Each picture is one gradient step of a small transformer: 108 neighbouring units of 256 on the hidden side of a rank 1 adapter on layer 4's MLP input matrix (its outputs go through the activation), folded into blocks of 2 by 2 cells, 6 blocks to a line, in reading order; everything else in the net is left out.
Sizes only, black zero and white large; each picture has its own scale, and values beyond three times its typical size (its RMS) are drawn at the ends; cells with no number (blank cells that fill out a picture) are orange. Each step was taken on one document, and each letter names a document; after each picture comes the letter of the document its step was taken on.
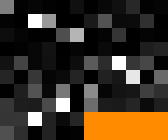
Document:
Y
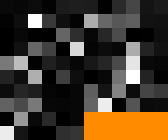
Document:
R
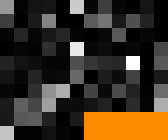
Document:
Y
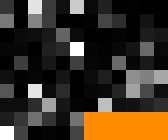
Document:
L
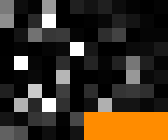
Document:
L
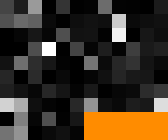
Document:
R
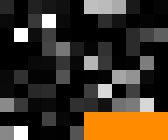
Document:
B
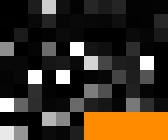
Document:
B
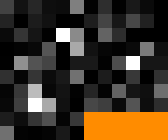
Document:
Y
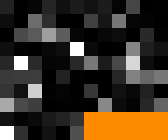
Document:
L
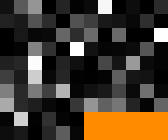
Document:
R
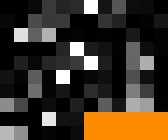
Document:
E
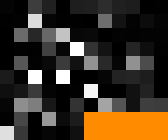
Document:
E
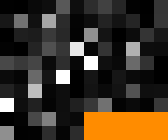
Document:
B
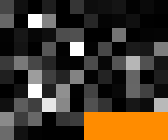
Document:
Y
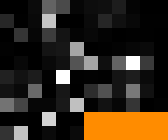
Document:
E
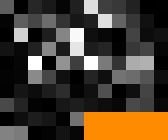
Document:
B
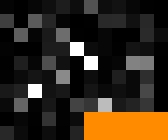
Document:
B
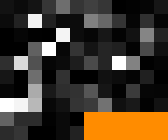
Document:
R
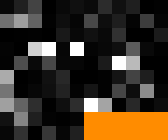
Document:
R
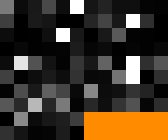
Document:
Y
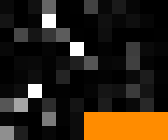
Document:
E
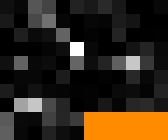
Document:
L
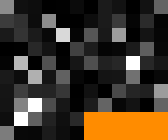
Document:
Y
